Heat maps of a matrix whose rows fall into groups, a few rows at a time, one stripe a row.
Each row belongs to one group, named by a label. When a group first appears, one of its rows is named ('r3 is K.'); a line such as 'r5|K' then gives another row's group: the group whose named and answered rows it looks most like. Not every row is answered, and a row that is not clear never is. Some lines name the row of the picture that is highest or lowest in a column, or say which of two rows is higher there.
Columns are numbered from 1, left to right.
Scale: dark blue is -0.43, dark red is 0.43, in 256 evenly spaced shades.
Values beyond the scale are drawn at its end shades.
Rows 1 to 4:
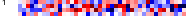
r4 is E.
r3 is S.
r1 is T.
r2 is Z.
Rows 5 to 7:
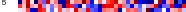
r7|T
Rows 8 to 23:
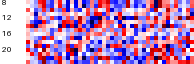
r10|S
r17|S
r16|Z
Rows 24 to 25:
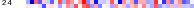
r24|E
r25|T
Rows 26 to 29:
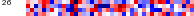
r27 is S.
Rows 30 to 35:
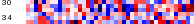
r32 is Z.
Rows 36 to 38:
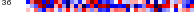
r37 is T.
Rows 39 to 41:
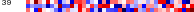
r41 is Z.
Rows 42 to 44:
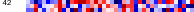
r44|E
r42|S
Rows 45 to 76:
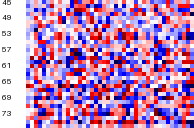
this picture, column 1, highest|66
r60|S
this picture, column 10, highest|66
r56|T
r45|E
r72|T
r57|E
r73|T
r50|E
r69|S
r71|Z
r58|S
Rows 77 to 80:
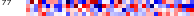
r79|Z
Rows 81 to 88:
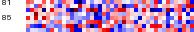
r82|Z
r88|S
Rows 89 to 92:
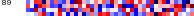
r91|E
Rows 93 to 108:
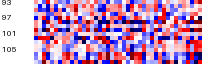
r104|Z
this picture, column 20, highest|108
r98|Z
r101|S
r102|E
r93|Z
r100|Z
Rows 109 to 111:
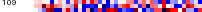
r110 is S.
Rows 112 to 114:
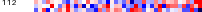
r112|Z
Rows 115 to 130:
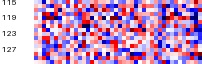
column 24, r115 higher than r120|Yes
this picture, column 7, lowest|117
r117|Z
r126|E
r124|E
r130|T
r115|S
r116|T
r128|Z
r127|S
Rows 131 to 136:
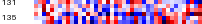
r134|Z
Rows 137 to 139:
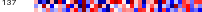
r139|T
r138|E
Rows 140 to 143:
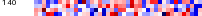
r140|E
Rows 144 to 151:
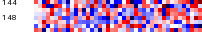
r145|T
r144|Z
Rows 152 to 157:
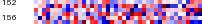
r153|T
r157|T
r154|Z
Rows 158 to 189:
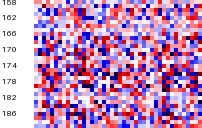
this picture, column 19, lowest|176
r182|T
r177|T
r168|Z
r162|S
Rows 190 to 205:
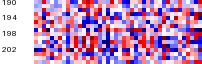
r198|Z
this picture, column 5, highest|195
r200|T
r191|S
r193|Z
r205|Z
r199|T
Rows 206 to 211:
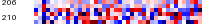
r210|S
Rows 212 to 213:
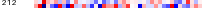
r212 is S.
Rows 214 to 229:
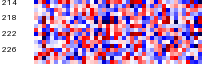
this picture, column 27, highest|222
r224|E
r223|S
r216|T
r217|T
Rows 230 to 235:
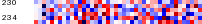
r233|S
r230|E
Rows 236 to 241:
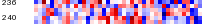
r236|E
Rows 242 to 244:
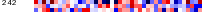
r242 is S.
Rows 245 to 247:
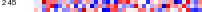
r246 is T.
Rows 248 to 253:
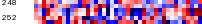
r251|Z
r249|E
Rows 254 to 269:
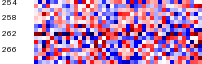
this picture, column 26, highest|263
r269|S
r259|T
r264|Z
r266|E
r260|E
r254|E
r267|T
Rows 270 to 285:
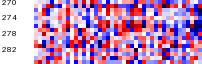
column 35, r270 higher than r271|No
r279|T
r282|T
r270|T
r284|T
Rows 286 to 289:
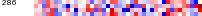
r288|S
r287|Z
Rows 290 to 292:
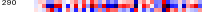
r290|T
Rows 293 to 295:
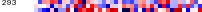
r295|S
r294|T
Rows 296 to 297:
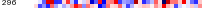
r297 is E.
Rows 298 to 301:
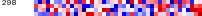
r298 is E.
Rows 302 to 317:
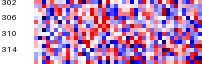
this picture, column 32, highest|302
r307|Z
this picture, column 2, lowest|311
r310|T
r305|T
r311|E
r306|S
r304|T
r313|Z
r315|S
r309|S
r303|E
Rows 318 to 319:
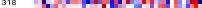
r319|T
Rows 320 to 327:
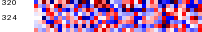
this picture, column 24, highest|322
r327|Z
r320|E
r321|Z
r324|S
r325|T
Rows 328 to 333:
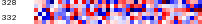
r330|Z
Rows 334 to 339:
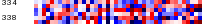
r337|E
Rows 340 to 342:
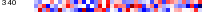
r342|E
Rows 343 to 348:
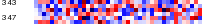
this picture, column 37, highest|346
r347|S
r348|E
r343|E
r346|S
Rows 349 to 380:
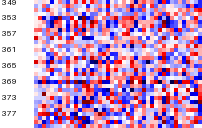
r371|Z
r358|S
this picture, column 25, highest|369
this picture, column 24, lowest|369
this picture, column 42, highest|374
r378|E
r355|T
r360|Z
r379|S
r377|E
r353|E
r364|S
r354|T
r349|T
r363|T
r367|T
